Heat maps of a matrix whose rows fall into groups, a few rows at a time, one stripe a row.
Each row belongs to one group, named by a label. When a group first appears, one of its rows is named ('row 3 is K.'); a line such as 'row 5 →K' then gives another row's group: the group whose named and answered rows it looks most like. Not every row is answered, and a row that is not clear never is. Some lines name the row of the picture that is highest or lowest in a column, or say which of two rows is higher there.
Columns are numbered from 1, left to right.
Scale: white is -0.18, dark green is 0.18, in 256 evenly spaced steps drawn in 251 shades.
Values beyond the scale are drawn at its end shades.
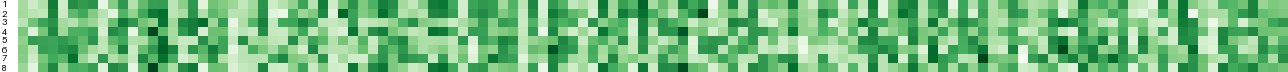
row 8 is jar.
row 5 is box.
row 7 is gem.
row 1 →jar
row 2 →jar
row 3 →box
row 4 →jar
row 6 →box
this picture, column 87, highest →6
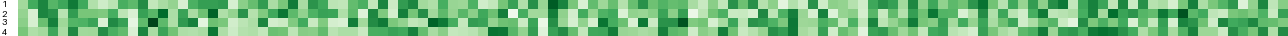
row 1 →box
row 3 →jar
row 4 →gem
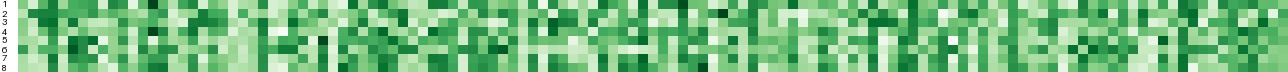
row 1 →jar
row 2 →box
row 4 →jar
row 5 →jar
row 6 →gem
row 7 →jar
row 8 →jar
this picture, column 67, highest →1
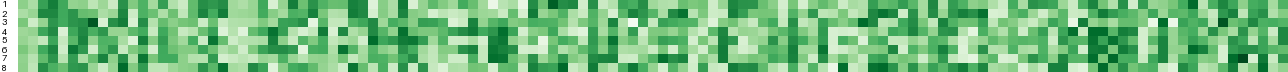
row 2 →box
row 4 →gem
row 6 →gem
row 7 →gem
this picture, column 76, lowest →8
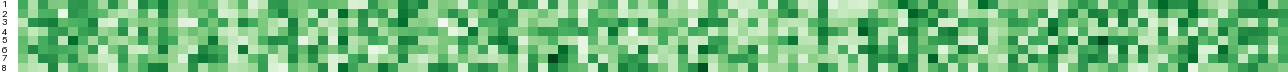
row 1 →gem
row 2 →gem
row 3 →box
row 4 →jar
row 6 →box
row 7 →box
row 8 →jar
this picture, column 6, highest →5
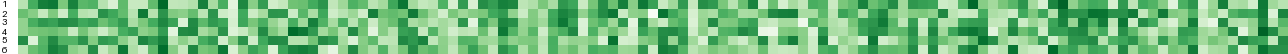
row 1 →box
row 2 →gem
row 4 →box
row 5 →gem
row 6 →box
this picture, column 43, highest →1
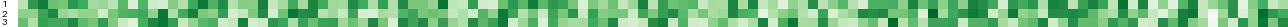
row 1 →box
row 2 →box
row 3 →gem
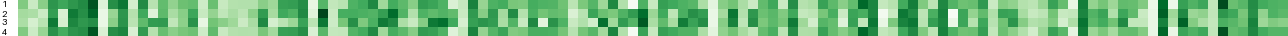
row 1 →jar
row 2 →jar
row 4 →jar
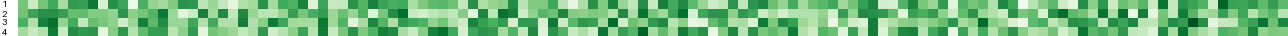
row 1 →jar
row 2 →box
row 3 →gem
